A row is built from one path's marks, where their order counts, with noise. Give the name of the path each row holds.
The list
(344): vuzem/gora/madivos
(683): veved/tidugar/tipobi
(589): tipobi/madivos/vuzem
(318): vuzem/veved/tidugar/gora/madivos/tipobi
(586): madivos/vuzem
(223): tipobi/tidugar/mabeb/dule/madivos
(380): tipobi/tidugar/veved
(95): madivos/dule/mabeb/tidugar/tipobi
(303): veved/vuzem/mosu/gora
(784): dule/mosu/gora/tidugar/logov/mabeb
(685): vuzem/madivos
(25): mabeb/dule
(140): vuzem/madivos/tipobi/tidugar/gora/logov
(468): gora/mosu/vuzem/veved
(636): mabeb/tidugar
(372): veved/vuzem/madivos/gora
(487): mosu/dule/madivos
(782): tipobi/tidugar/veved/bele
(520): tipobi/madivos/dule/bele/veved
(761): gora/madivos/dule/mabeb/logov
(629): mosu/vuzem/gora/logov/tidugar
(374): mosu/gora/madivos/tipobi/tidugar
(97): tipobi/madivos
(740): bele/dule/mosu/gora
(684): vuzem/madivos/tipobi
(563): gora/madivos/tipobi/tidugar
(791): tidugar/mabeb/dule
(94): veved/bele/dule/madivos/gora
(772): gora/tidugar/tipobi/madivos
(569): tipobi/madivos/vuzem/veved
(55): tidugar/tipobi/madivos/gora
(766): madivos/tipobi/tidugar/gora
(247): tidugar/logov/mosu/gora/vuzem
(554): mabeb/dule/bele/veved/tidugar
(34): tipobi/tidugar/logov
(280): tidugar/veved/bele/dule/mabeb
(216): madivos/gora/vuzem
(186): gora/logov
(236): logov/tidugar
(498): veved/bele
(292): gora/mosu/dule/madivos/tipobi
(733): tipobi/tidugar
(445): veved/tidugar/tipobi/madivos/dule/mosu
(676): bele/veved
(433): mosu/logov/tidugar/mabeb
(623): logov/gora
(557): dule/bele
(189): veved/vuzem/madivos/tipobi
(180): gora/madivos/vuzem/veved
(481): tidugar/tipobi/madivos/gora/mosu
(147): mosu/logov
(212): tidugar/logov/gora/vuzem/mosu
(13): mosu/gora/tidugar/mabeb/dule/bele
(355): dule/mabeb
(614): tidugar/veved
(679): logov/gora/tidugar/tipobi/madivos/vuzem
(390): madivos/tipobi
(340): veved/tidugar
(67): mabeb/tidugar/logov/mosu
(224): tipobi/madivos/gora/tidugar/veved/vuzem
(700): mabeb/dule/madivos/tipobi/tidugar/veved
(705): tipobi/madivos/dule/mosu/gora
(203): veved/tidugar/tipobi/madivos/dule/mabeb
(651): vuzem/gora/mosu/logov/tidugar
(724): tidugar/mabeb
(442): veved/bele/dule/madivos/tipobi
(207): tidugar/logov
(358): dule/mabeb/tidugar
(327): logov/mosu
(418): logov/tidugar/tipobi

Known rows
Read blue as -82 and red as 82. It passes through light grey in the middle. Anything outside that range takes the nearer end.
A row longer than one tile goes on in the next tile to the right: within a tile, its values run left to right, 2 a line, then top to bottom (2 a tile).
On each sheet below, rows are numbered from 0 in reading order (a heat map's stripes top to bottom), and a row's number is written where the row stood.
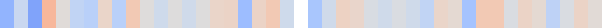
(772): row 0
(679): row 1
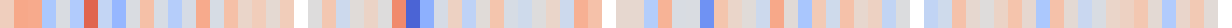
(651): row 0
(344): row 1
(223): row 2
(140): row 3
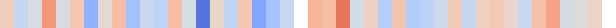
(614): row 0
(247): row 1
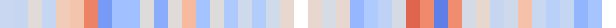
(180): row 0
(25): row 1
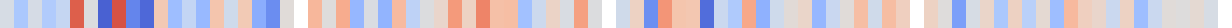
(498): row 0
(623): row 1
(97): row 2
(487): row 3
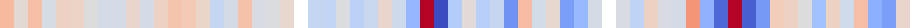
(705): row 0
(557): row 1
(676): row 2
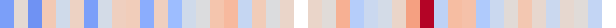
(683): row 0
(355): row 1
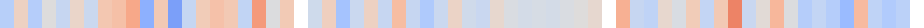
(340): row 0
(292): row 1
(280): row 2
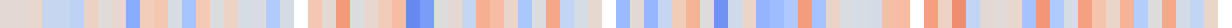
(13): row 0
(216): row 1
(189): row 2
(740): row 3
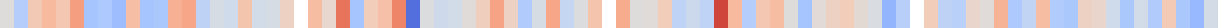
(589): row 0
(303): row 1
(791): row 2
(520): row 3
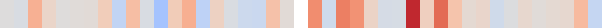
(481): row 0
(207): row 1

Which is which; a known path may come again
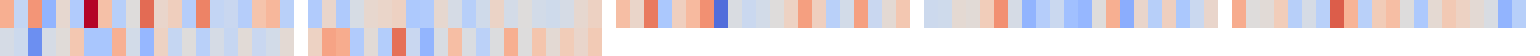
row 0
(147)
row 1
(318)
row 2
(303)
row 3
(569)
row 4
(791)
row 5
(442)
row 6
(651)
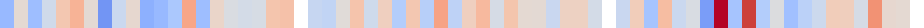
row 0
(189)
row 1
(766)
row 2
(733)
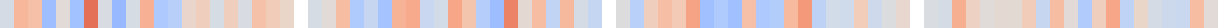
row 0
(629)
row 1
(433)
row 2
(589)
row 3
(481)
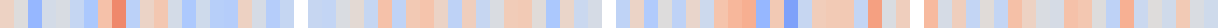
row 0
(554)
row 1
(203)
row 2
(340)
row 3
(761)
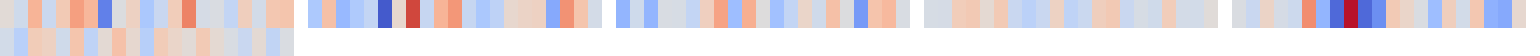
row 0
(372)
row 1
(236)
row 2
(563)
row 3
(224)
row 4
(676)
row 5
(445)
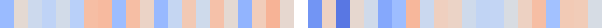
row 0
(374)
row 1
(418)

